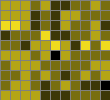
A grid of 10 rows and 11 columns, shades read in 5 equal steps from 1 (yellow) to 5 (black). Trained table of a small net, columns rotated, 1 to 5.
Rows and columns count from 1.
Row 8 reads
3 3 2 3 2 3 4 3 2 3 2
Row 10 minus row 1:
0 0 0 -1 2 0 0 0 0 1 1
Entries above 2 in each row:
6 6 6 9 5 6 6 7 8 7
